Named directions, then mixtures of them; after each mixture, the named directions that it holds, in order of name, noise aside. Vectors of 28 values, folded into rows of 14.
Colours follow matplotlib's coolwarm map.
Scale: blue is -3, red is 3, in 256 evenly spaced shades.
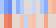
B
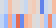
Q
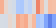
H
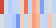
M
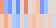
B, M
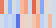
M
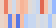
B, Q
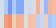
B, H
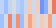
B, Q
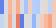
H, M, Q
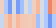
B, H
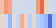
B, H, Q
